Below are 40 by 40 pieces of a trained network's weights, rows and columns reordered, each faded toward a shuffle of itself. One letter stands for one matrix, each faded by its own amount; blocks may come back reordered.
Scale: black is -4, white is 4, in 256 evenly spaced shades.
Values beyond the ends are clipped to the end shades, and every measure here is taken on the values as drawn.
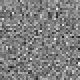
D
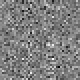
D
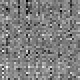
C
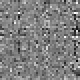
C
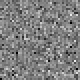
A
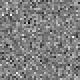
A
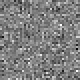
D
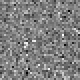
A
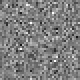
D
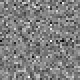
D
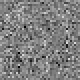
A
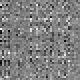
C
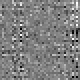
C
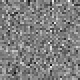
D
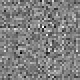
D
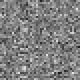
D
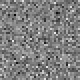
A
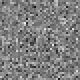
D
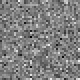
A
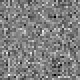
D
